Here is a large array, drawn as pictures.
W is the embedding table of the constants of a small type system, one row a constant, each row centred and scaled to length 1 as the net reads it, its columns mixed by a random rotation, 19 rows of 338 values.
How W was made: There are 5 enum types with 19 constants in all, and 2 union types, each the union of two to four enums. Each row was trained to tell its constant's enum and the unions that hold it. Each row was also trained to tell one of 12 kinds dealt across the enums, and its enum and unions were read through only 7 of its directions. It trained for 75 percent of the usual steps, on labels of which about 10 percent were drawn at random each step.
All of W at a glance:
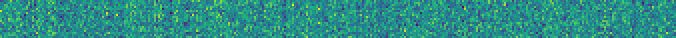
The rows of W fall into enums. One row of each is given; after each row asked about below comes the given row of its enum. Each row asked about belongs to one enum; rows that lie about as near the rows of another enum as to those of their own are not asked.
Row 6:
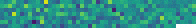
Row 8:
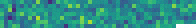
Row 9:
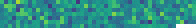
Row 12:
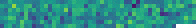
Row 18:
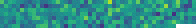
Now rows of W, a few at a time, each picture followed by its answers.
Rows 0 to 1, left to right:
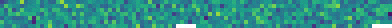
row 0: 8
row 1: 8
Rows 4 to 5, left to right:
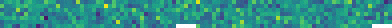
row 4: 12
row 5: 18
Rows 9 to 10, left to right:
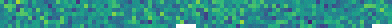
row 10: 9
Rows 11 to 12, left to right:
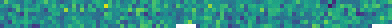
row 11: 12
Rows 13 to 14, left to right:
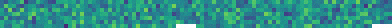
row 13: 8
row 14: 18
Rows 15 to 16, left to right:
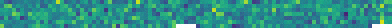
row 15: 18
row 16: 12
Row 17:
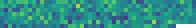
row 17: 9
